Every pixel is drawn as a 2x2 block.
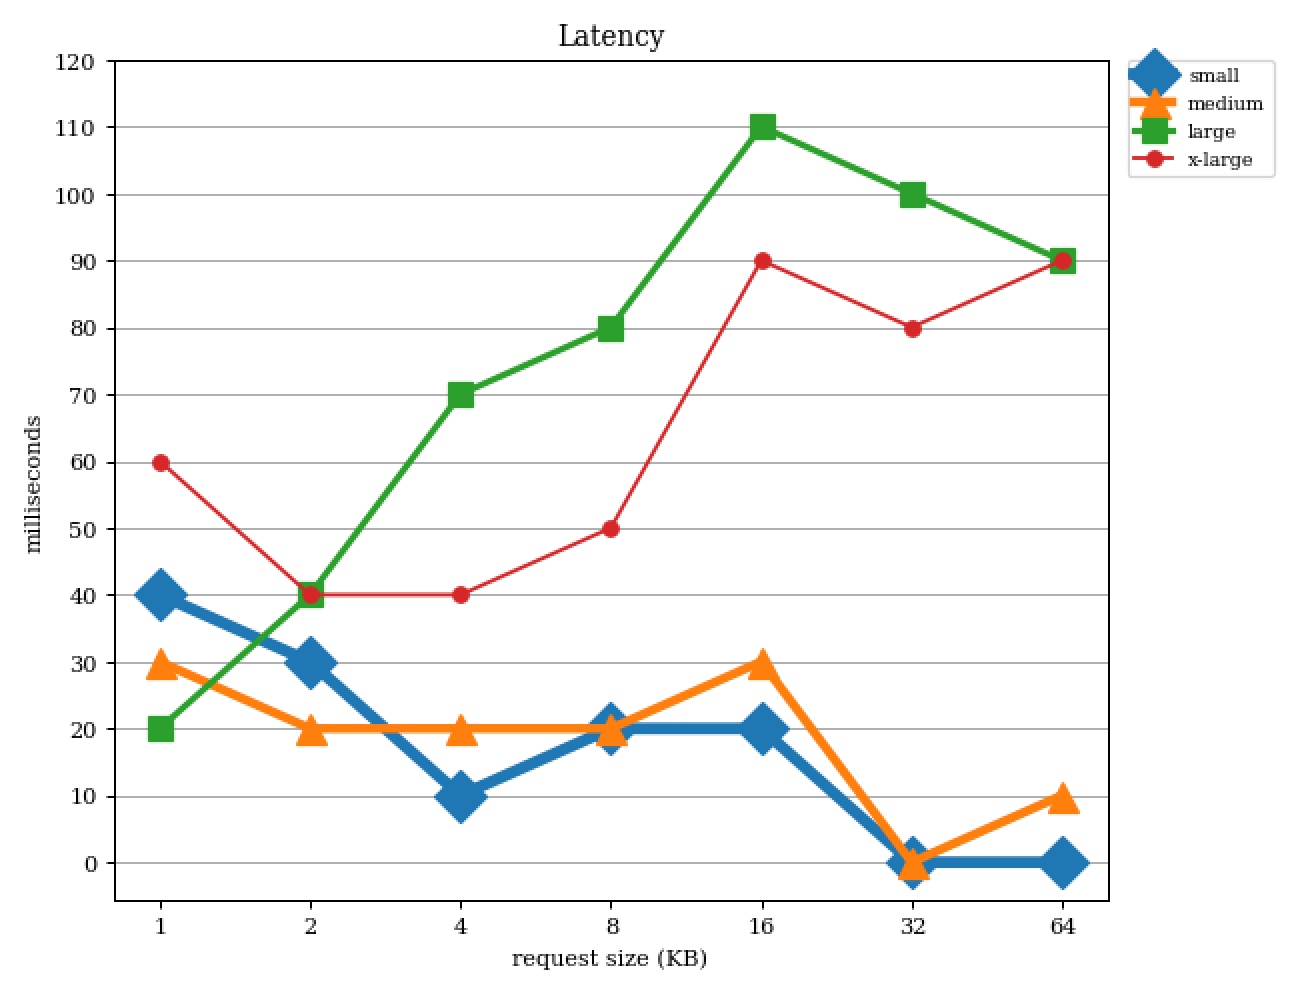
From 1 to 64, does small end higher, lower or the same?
lower
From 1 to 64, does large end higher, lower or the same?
higher
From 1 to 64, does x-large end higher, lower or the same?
higher
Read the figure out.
Title: Latency
x-axis: request size (KB), ticks 1 2 4 8 16 32 64
y-axis: milliseconds, ticks 0 10 20 30 40 50 60 70 80 90 100 110 120
Legend: small, medium, large, x-large
Values:
small: 40 30 10 20 20 0 0
medium: 30 20 20 20 30 0 10
large: 20 40 70 80 110 100 90
x-large: 60 40 40 50 90 80 90
